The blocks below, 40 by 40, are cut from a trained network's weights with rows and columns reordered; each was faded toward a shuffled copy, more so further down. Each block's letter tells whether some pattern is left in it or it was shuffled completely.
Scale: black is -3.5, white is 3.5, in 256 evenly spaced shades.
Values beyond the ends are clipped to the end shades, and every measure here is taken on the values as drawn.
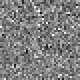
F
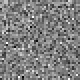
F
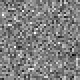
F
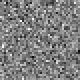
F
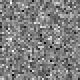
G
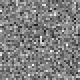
F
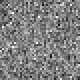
F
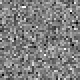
F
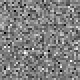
F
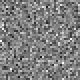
F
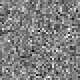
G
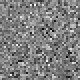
G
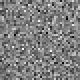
G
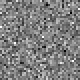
F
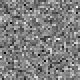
F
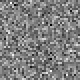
F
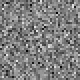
F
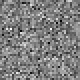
G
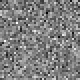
F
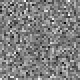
F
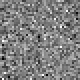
G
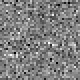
G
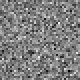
F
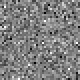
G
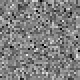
F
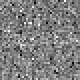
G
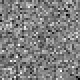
G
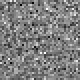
G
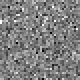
G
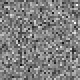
F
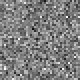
F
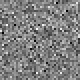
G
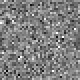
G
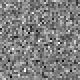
F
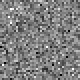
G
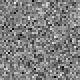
G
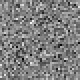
G
